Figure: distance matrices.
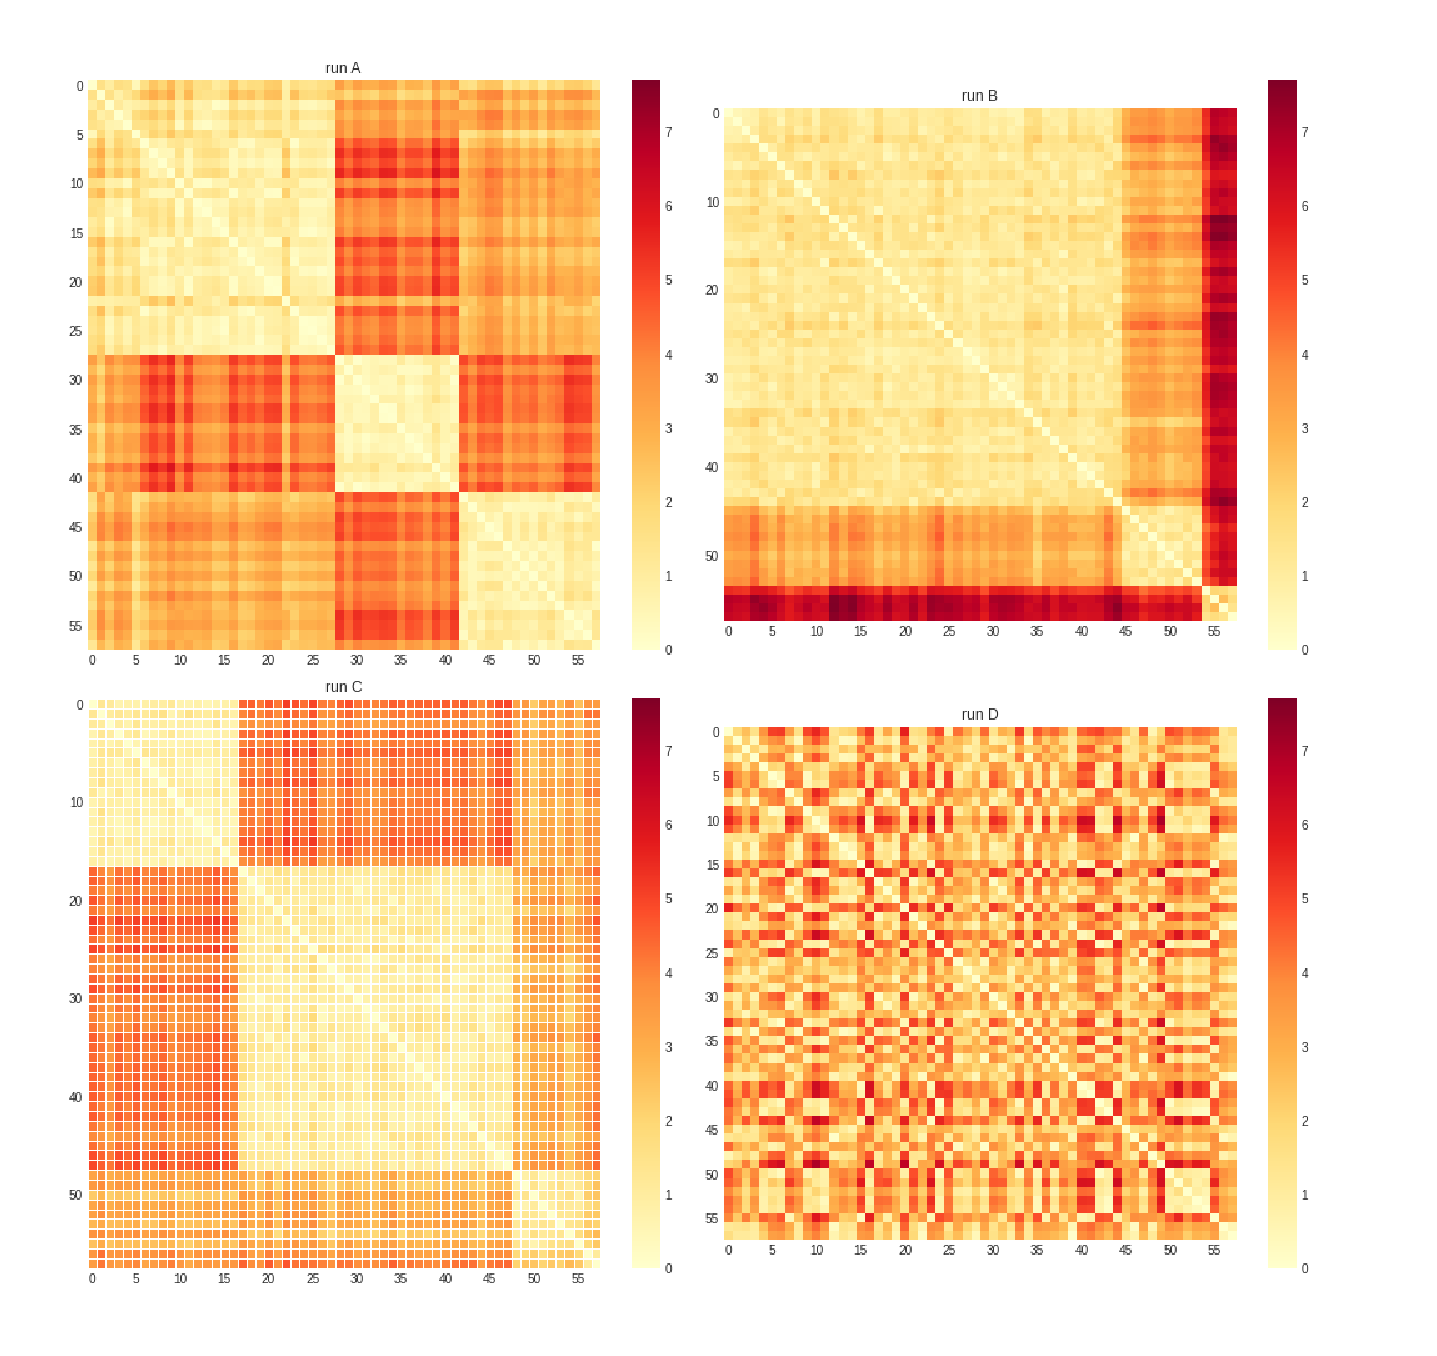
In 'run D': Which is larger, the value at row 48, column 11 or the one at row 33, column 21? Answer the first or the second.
the second
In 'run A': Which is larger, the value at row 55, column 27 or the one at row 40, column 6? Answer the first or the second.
the second
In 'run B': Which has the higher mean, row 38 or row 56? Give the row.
56
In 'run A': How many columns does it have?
58
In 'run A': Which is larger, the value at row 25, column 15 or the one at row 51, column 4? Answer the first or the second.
the second
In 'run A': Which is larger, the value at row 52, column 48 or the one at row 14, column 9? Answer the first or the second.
the second
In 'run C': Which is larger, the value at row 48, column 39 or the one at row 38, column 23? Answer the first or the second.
the first
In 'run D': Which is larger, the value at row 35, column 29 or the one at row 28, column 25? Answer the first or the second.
the second
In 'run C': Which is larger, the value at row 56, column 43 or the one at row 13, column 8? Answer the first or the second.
the first
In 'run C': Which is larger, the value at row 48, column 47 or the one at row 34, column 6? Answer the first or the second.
the second
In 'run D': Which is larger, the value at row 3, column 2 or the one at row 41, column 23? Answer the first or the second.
the first
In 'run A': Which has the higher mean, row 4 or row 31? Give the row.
31
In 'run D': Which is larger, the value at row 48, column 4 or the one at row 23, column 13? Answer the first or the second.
the first
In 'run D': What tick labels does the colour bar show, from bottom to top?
0, 1, 2, 3, 4, 5, 6, 7
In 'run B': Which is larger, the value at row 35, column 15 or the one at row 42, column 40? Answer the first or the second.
the first
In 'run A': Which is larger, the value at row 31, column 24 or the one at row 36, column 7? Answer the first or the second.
the second
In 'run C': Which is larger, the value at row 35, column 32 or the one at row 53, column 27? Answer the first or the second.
the second
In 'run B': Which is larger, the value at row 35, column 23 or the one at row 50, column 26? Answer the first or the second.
the second
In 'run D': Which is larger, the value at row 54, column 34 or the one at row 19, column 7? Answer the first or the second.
the first
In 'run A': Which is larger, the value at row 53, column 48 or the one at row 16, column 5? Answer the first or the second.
the second
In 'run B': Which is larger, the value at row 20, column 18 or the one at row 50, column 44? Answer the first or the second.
the second
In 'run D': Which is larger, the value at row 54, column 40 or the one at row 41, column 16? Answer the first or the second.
the second
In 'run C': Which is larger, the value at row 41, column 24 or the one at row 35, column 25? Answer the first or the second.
the second
